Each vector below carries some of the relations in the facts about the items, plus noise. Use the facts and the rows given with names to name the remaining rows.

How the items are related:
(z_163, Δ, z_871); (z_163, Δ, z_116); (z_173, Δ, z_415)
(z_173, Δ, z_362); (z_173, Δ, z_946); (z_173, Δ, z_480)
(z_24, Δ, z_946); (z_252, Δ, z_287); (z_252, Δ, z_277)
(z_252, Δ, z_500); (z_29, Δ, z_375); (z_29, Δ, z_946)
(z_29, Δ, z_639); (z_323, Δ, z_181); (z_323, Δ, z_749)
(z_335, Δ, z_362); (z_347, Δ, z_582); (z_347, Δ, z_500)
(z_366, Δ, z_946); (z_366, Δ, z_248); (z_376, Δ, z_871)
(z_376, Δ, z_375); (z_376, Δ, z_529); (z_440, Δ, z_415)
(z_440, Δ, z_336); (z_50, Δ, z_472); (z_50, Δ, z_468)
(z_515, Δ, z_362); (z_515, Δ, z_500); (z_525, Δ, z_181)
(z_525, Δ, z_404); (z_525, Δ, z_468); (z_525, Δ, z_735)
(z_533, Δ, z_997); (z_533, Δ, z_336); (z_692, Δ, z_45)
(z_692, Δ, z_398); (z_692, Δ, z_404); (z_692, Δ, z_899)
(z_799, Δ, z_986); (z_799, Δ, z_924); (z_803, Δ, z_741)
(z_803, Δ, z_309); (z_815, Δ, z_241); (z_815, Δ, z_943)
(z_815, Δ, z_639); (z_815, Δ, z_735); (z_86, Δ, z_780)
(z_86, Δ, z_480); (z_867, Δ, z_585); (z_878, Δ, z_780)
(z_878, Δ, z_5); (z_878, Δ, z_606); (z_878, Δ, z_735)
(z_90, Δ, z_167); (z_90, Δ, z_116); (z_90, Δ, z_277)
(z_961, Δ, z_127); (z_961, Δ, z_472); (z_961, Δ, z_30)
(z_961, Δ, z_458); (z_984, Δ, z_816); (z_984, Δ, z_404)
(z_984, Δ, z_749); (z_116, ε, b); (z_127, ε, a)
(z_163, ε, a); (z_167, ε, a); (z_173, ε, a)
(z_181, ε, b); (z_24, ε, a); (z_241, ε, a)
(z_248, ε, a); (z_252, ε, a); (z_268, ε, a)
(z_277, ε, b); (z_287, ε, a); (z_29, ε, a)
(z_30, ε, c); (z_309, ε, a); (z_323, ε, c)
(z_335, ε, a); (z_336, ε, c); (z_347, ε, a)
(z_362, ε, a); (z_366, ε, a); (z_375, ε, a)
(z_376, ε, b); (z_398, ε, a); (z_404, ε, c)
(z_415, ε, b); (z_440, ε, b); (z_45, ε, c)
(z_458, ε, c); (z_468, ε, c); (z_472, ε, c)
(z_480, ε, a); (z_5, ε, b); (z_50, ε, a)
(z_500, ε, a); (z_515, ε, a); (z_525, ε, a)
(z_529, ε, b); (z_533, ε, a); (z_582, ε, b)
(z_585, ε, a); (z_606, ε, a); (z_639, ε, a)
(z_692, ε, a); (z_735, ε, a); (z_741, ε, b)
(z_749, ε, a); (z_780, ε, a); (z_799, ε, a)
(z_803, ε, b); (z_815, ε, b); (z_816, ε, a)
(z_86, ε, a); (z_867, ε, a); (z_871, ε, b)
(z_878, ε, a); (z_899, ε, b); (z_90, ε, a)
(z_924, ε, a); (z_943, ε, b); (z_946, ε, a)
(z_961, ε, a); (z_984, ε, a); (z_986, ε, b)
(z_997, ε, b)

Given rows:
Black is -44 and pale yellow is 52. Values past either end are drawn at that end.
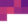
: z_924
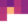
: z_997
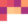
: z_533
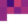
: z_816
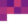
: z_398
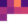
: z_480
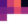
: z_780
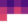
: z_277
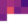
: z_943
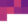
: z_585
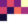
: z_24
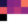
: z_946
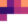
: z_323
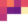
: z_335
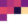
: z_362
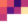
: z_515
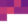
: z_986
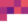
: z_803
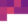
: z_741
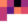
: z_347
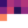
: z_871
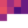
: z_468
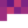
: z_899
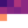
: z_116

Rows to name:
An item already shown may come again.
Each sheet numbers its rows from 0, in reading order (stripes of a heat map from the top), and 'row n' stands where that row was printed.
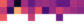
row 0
z_252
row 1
z_529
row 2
z_248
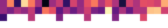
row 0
z_29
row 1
z_347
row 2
z_404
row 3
z_335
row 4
z_749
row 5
z_440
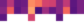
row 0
z_639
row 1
z_961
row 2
z_639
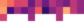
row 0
z_961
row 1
z_375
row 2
z_997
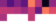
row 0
z_287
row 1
z_347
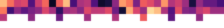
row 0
z_50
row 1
z_780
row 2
z_815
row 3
z_500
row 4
z_86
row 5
z_533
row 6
z_735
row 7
z_582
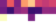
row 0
z_163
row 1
z_525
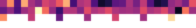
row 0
z_376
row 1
z_336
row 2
z_815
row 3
z_500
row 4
z_167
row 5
z_500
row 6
z_90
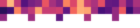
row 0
z_878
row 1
z_415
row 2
z_173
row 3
z_472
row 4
z_375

